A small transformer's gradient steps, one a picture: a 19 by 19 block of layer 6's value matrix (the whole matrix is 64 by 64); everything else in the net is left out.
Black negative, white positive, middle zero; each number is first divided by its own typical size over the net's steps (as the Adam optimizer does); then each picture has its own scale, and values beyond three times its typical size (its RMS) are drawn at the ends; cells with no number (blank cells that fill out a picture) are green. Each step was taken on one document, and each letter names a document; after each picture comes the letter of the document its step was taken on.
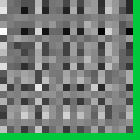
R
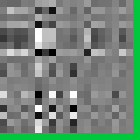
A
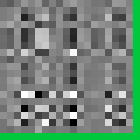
A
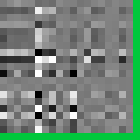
A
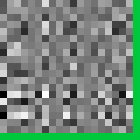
R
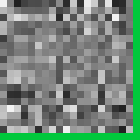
R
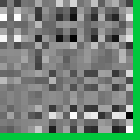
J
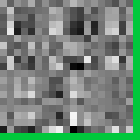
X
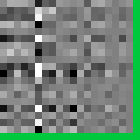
A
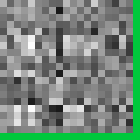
X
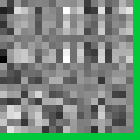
R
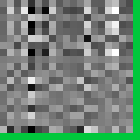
X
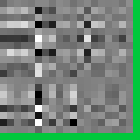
A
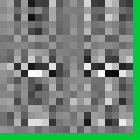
X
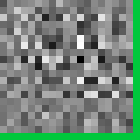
J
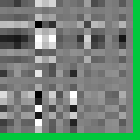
A
